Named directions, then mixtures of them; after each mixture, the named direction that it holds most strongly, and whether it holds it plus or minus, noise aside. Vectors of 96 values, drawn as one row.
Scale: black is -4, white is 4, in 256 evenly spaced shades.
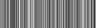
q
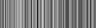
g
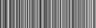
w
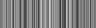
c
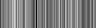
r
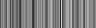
w, plus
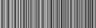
w, minus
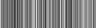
r, minus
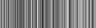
g, minus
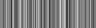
c, minus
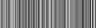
q, minus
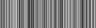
q, minus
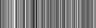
r, plus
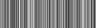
q, plus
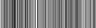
r, minus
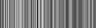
g, plus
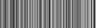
q, plus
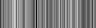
r, plus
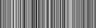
r, plus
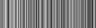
w, minus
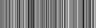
q, minus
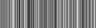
q, minus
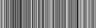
g, minus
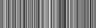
c, plus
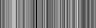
r, plus
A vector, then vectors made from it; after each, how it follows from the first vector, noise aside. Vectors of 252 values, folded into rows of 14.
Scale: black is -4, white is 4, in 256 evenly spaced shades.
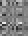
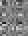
negated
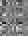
negated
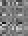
negated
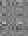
shrunk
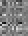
negated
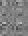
shrunk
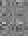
shrunk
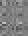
shrunk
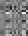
reversed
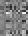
reversed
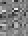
wrapped around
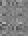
shrunk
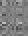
shrunk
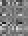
negated
